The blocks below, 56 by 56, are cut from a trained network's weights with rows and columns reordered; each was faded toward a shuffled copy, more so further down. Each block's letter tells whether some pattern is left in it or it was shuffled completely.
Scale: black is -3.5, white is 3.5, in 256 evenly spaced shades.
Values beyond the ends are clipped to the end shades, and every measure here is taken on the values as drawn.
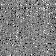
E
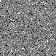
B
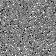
B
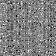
E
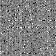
E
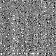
E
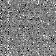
E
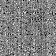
E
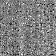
E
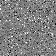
B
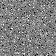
B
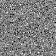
E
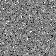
B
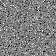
B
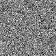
E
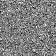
B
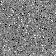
B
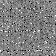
E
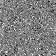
B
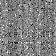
E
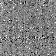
E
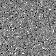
B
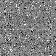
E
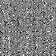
E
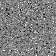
B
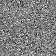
B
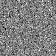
B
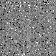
E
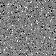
B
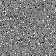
B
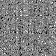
E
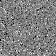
B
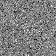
B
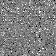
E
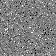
B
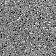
B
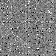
E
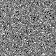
B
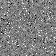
B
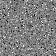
B
